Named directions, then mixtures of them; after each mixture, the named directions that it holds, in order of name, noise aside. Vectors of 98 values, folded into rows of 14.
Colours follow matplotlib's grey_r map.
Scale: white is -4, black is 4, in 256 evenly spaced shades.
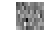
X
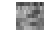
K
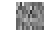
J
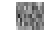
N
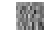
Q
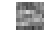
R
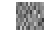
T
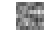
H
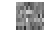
R, T, X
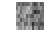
K, N, Q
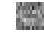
H, J, R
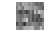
H, R, X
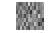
T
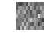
K, T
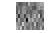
N, T, X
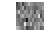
X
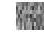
H, N, Q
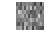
J, K, X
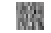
Q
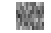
H, J, N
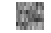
H, R, T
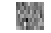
X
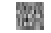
N, Q, X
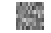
H, J, T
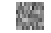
H, J, N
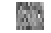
R, T, X
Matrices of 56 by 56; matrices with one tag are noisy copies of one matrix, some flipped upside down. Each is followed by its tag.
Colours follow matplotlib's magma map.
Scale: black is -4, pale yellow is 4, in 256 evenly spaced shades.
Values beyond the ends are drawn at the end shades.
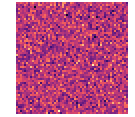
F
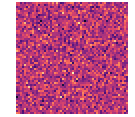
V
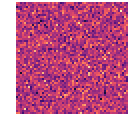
V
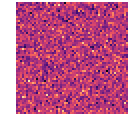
F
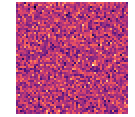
F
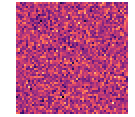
V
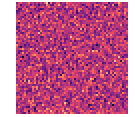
F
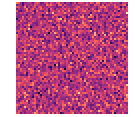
V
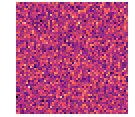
V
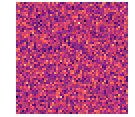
V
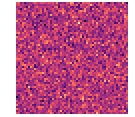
V
